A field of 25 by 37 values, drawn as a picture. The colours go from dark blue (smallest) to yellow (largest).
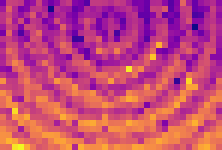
No row or column stands out. Concentric rings centre on the top middle. Values rise toward the bottom.
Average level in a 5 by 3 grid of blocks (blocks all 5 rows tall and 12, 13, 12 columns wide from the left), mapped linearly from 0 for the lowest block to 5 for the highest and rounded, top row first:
1 0 0
2 1 1
3 3 3
4 4 4
5 5 5
